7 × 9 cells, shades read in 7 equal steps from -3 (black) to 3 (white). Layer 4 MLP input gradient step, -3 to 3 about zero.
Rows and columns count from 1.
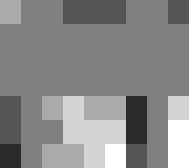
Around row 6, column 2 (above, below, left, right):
0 0 -1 0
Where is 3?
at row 6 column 9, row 7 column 6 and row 7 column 9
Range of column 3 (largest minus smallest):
1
